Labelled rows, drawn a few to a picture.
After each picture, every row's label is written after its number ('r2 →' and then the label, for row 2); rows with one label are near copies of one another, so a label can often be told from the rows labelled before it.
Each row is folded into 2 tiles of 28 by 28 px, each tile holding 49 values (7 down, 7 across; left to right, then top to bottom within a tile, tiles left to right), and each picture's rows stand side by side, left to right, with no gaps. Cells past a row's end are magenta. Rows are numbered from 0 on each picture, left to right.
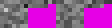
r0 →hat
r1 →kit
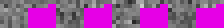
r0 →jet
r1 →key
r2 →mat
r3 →key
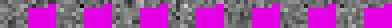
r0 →kit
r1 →hat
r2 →mat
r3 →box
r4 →key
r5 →hat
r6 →jet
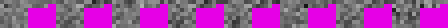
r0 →jet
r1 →kit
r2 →mat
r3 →kit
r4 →kit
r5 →hat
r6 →kit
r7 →key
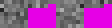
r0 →key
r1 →hat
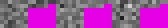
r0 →kit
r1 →jet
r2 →box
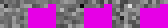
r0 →jet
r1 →hat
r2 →box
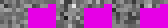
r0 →jet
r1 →box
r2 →key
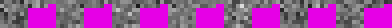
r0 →key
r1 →hat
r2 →hat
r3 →jet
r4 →box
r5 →key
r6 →kit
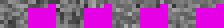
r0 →kit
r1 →key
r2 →hat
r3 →jet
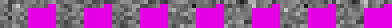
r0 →box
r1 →kit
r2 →kit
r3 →hat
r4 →mat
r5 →hat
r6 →mat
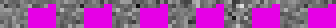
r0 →jet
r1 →hat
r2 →hat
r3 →mat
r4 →box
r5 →hat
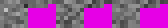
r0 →hat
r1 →kit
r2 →kit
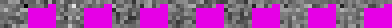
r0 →hat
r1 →box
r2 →key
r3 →kit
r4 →key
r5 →jet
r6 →jet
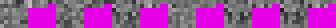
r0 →mat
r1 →kit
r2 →key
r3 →jet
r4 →key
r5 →key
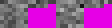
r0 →kit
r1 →hat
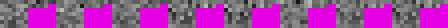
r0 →kit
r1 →hat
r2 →kit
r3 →key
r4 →key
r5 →mat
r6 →key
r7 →key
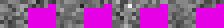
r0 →kit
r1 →hat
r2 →box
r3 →kit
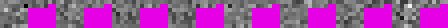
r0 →hat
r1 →box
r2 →key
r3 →key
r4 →jet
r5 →mat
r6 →kit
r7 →box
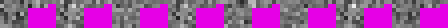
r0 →key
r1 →box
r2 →jet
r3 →box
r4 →mat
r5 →hat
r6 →box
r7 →key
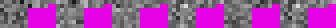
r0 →key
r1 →mat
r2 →jet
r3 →box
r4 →kit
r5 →box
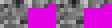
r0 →mat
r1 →mat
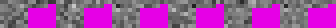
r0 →kit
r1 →box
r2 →jet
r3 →hat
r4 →mat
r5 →jet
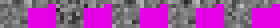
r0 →mat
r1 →key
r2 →mat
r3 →mat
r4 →box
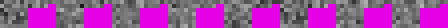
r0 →key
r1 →hat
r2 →mat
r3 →jet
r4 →kit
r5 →key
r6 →mat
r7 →mat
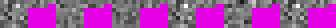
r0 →box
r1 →jet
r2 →key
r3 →box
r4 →mat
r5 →box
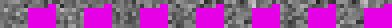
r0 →hat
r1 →jet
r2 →key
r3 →kit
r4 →mat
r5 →kit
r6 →mat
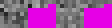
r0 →key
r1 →jet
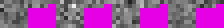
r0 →key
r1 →box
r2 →mat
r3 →kit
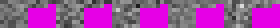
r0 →kit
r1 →kit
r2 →hat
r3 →jet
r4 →box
